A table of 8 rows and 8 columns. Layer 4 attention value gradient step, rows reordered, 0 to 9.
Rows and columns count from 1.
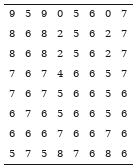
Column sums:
56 49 56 33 46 48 34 52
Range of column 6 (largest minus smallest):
0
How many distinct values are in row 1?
5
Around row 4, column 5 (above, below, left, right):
5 6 4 6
